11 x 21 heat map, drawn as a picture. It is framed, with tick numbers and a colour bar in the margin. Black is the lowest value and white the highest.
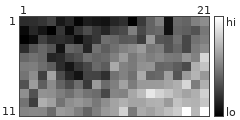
The ninth with the highest average is the bottom right. The ninth with the lowest average is the top left. There is an overall slope up to the bottom right. Neither half mirrors the other. The values follow a bell shape. No single row or column stands out from its neighbours.
